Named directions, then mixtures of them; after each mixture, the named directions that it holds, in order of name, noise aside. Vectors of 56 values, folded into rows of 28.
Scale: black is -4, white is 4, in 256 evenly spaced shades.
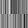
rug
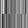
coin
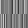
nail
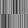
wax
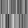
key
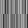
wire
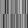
wire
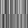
coin, wire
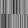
wax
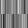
key, nail, wire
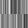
rug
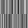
nail, wire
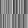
nail
